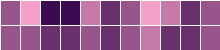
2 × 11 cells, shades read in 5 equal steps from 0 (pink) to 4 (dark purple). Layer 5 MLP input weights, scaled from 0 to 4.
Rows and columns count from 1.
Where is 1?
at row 1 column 5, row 1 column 9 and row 2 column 8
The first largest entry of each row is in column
3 3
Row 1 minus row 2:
0 -2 1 1 -1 0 0 -1 -2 0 0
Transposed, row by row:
2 2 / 0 2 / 4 3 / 4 3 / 1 2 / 3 3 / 2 2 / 0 1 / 1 3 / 3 3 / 2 2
